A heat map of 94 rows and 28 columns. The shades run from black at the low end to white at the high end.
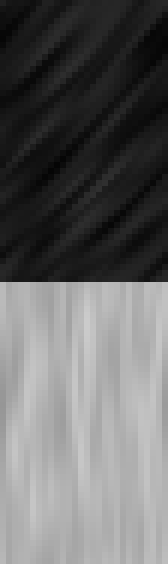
It is made of 2 by 1 panels. Panel 1,1: very low, slanting up to the right, faint in contrast. Panel 2,1: high, streaked downward, faint in contrast.
